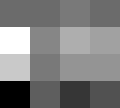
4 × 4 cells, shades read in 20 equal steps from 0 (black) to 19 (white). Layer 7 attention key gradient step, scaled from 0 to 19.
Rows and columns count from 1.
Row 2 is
19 10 13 12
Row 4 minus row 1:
-8 -1 -5 -2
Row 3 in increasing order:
9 11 11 15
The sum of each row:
33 54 46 17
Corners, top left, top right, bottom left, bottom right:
8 8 0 6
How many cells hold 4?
1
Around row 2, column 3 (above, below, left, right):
9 11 10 12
